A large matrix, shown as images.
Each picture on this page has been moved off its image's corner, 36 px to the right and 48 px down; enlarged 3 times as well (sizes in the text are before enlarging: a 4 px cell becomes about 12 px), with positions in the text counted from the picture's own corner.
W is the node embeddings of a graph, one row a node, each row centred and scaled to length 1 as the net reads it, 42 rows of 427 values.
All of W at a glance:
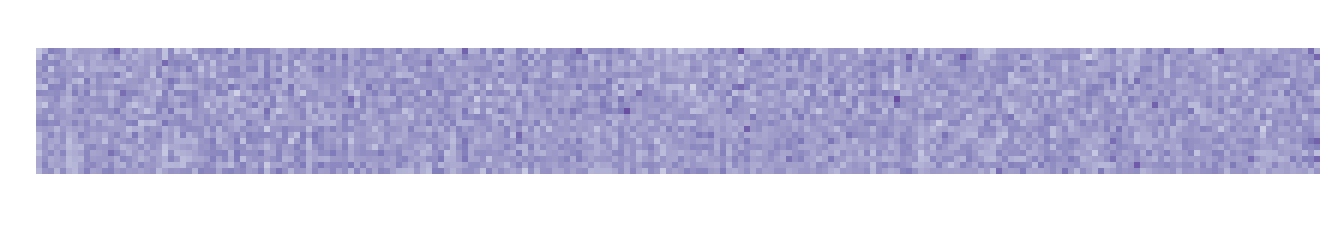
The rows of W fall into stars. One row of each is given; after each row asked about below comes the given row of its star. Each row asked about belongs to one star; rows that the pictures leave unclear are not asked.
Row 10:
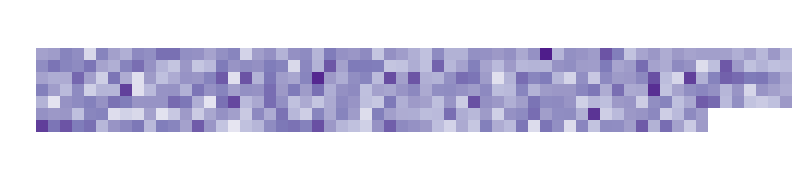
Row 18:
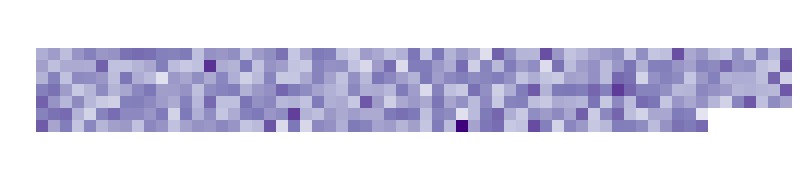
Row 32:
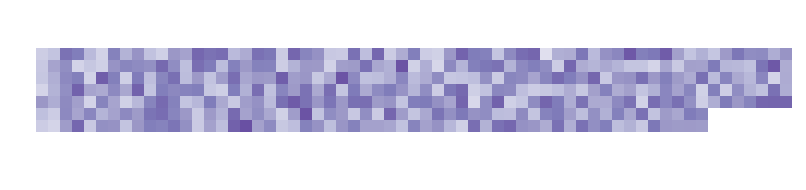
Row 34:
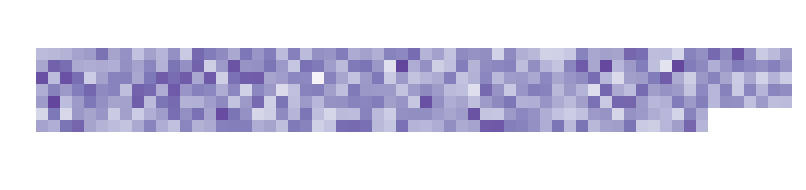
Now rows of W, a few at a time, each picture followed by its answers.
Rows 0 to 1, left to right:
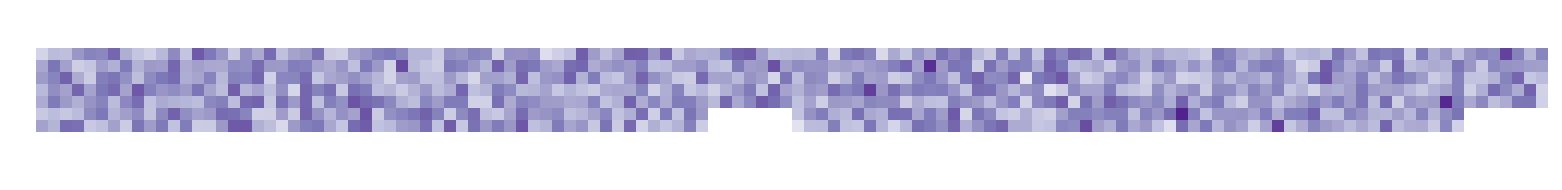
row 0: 34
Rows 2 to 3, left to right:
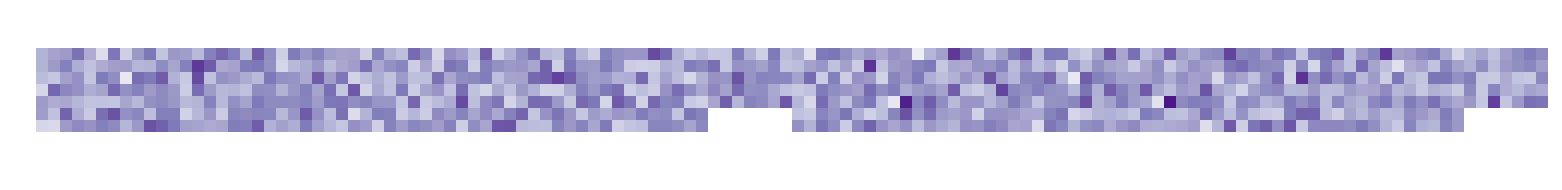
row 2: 32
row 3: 32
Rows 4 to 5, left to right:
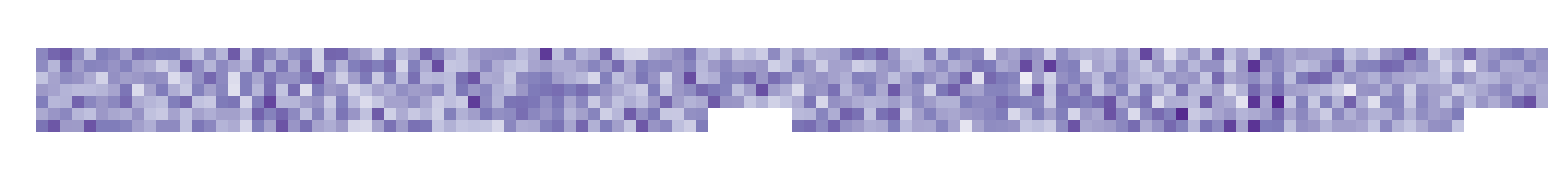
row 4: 10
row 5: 34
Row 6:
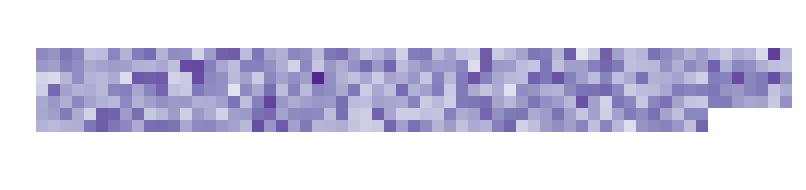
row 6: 10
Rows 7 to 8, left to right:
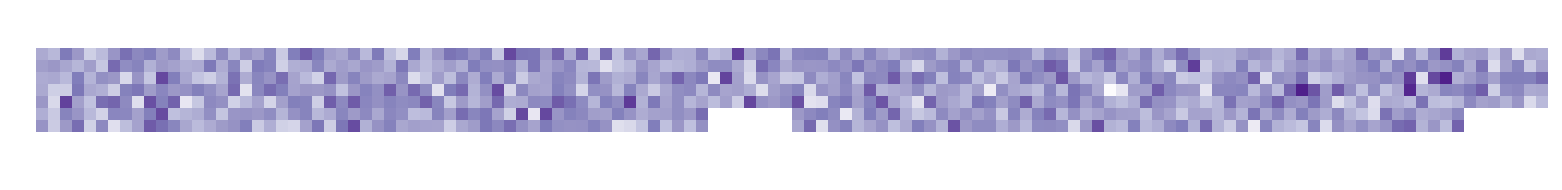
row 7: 32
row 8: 10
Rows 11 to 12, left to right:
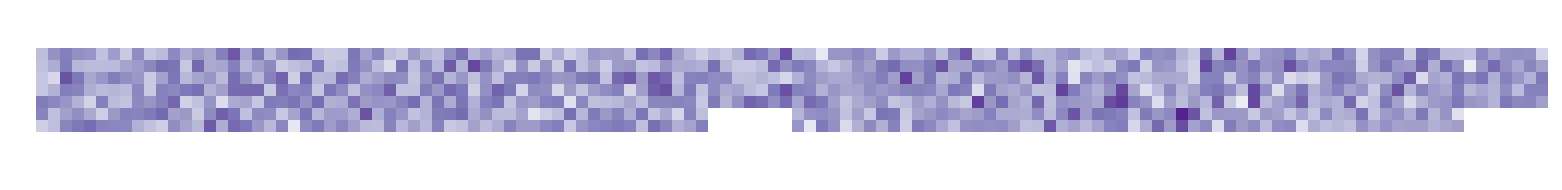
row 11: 32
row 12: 34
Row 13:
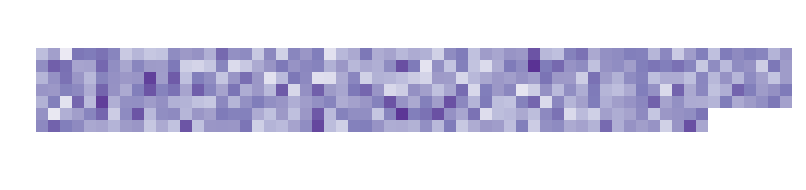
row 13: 34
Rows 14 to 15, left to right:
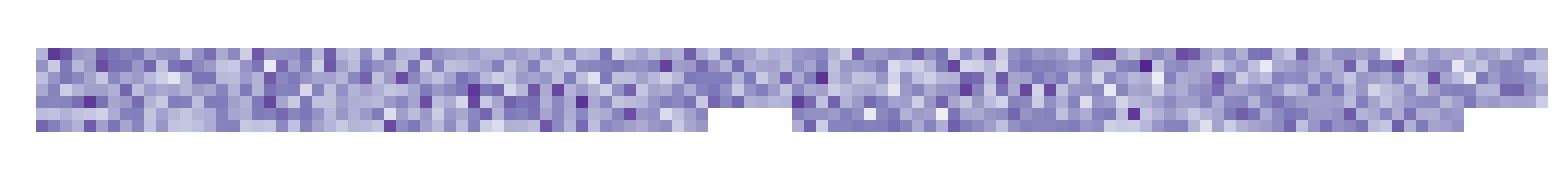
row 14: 10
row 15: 10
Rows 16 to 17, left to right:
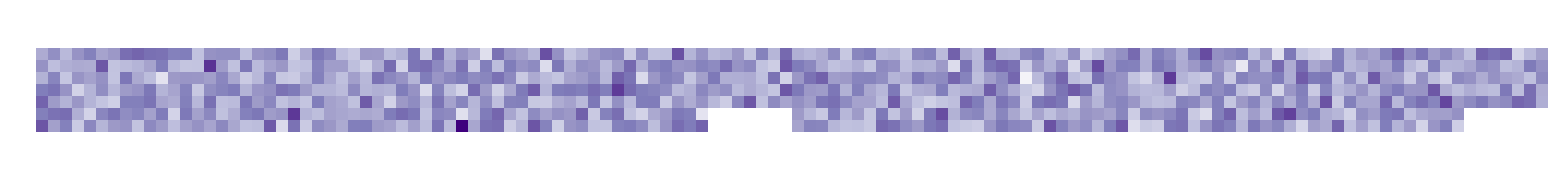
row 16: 18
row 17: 34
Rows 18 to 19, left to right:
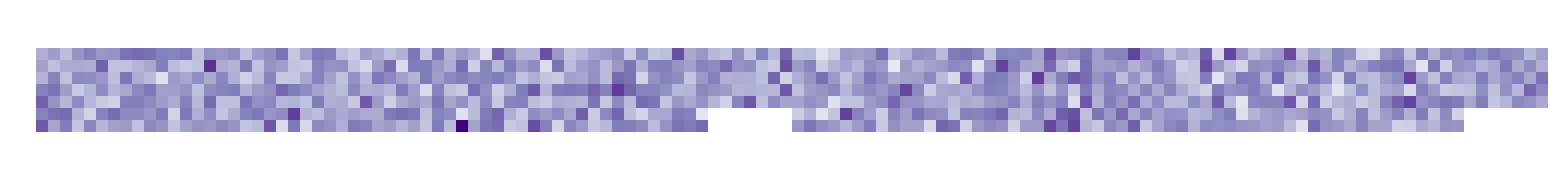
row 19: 34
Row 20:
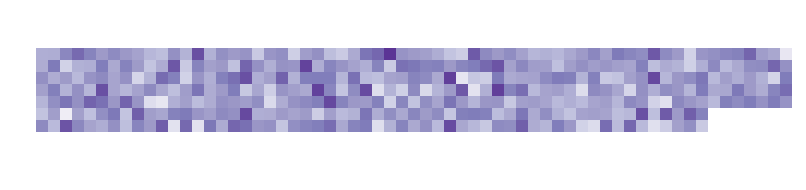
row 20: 34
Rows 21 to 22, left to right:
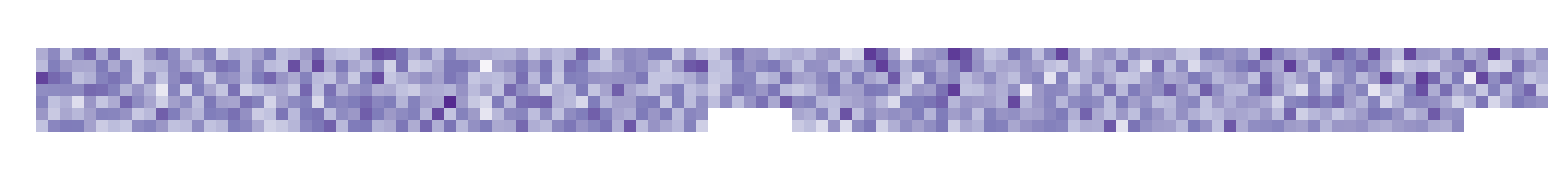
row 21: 34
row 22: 32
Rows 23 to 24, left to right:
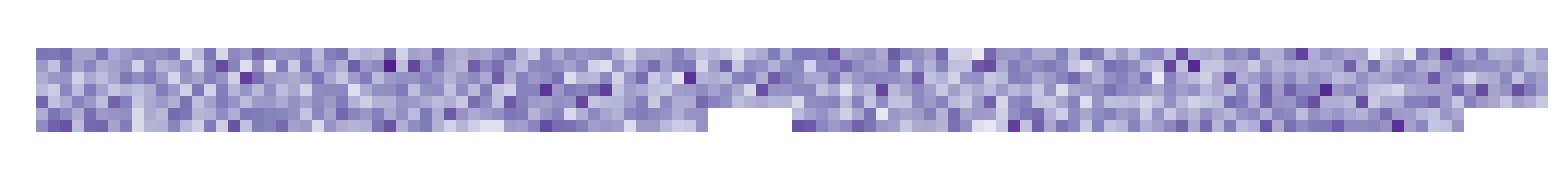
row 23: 10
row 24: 10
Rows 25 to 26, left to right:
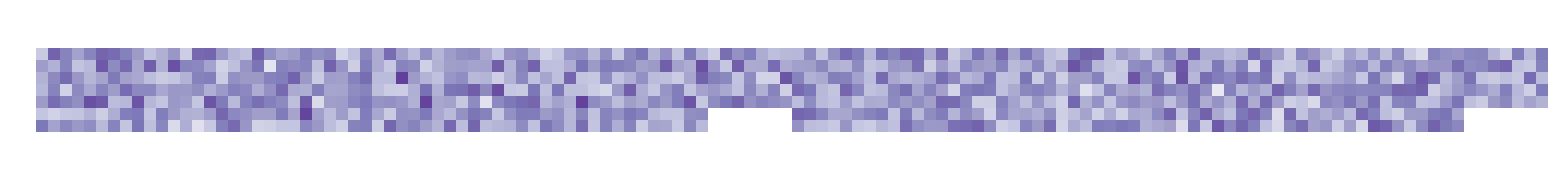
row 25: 34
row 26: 18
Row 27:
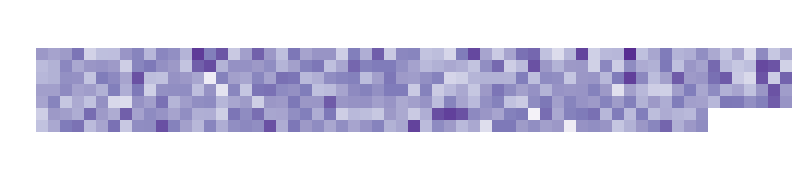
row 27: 32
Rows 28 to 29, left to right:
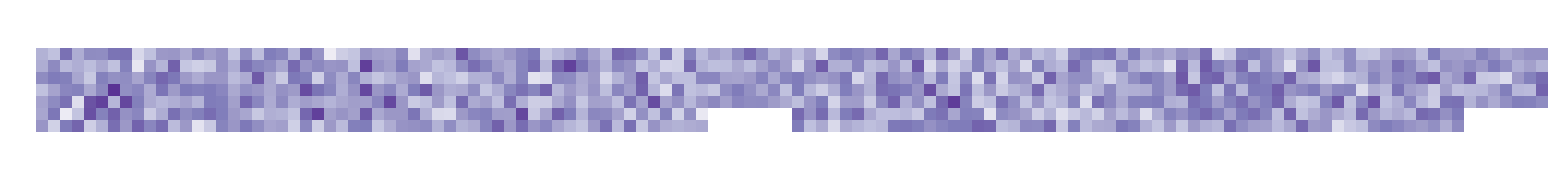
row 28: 34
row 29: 18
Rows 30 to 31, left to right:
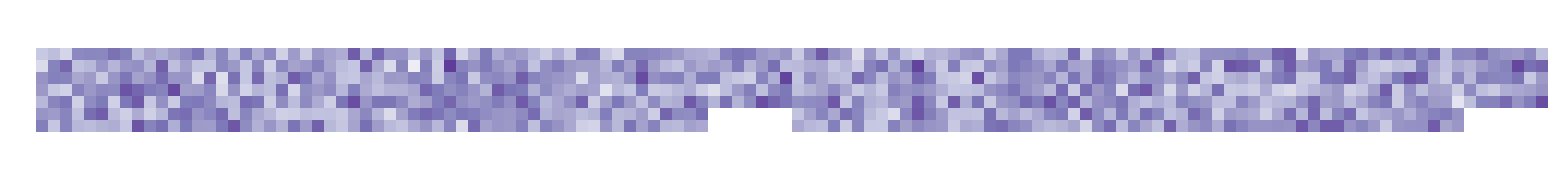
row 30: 34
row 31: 32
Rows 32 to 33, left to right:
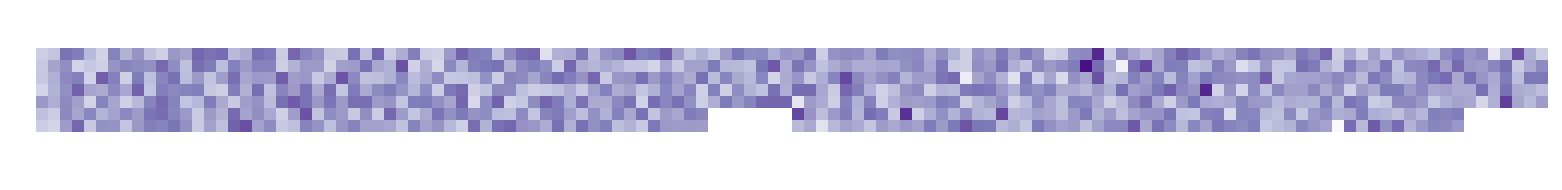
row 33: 18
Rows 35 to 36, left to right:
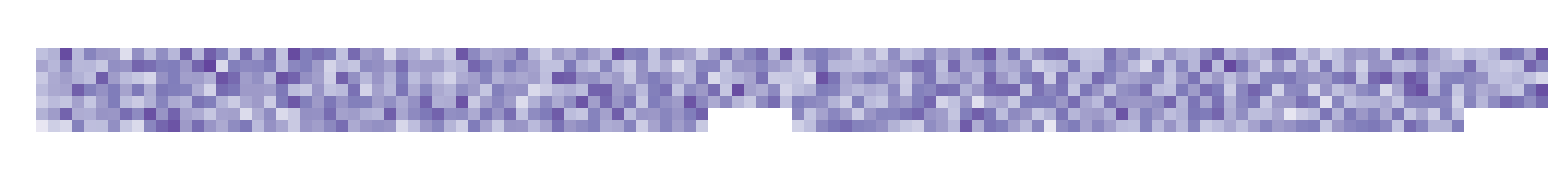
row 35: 32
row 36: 32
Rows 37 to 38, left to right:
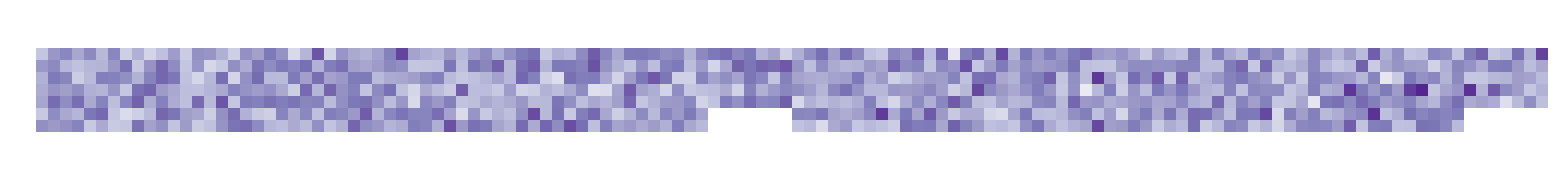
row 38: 18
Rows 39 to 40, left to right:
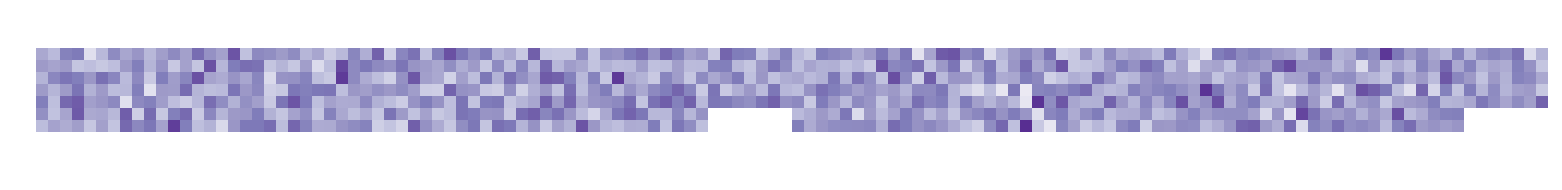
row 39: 32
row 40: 32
